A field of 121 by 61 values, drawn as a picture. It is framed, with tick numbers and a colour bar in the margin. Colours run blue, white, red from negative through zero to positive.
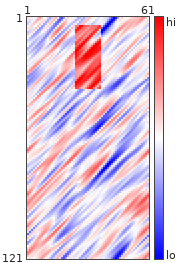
Mirror symmetry: none. Odd patch: higher, in the top middle. Ninth with the highest average: top middle. Slope: none. Grain: diagonal, up to the right.
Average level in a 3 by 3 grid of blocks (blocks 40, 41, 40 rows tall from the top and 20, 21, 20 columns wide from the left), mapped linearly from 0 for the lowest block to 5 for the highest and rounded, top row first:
1 5 1 | 2 1 0 | 2 0 2
